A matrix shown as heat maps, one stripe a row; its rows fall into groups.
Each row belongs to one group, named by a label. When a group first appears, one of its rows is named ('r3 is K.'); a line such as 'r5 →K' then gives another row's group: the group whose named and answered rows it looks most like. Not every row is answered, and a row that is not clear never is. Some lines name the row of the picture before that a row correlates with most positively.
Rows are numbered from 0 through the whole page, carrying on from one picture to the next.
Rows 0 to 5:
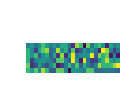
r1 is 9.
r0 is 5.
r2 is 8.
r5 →9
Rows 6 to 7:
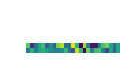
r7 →5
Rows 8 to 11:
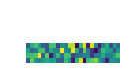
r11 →5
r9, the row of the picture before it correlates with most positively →6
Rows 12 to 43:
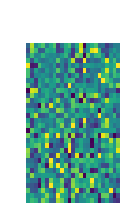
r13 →5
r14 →5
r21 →9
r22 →5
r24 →8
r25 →9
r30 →9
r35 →8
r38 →5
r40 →8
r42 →9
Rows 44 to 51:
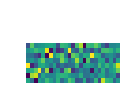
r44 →5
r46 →8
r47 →5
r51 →9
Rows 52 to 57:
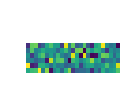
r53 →5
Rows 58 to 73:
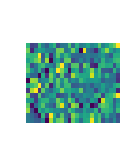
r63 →8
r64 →8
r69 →9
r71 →9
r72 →8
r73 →8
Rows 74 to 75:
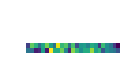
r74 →9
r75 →8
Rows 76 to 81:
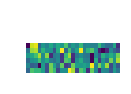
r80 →8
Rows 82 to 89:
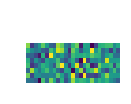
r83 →8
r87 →5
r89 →8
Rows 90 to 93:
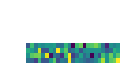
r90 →5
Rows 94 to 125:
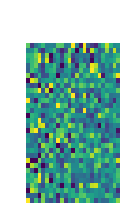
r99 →5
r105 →9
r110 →5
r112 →8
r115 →5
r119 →9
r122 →5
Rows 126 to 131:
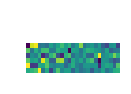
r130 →9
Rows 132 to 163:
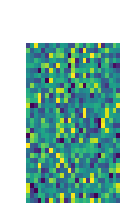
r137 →8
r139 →8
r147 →9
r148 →9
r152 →9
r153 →8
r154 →9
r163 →8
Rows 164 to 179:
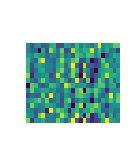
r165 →8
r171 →5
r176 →5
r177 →8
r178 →5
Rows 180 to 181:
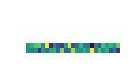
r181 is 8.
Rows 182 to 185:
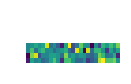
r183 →5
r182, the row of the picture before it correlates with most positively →180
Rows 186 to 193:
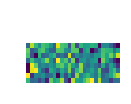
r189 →9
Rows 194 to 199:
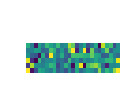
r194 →9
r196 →8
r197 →9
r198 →5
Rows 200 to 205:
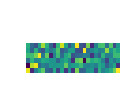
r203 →5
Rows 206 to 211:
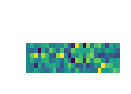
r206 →5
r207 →8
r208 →9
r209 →5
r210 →9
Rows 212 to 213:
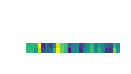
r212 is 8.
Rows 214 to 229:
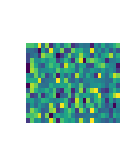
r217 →5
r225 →5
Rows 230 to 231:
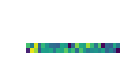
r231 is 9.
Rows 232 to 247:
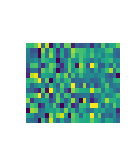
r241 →8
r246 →8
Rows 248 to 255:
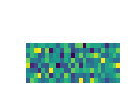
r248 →5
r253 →8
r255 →5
